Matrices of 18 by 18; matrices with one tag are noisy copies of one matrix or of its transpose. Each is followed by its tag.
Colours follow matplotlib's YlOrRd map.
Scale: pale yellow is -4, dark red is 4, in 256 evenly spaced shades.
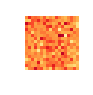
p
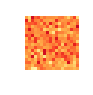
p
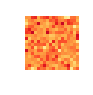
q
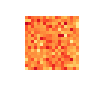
p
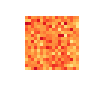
p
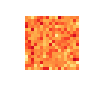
q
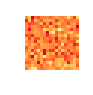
p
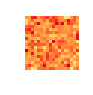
q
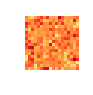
q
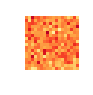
p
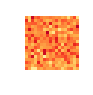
p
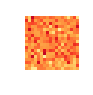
p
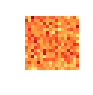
p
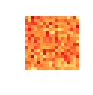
p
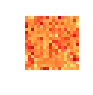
q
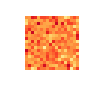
q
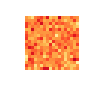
q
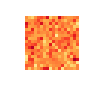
q
